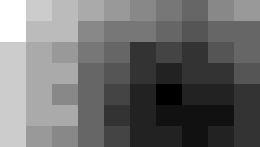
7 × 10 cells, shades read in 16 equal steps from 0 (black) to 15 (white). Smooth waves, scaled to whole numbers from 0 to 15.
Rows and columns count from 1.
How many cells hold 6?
10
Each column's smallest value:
12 9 8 6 3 2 0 1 1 3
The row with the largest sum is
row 1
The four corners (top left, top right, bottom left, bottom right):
15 9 12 3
